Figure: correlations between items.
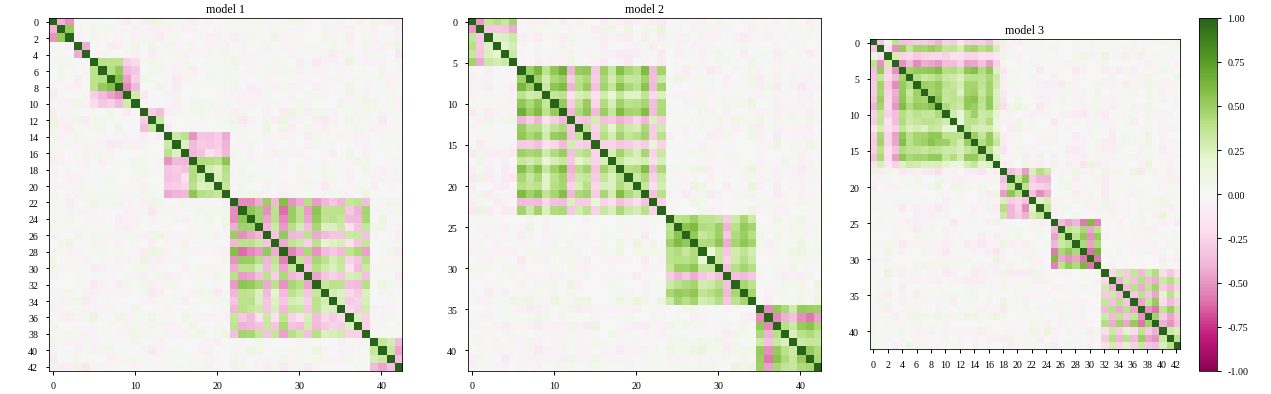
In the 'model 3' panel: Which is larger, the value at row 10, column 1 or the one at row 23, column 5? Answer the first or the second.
the first
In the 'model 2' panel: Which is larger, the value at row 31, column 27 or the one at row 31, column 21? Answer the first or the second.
the second
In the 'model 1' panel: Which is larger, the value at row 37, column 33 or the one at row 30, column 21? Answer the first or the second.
the second
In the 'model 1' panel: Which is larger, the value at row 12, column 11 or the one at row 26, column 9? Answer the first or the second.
the second
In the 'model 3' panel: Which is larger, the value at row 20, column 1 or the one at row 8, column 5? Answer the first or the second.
the second
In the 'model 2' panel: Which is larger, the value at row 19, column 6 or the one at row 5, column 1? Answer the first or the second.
the first
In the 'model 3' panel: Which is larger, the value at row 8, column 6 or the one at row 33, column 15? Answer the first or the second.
the first
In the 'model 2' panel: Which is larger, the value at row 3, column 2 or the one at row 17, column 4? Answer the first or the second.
the first
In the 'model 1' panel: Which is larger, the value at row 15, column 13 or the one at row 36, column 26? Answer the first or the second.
the second
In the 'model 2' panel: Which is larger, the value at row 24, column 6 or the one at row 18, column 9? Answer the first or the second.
the second
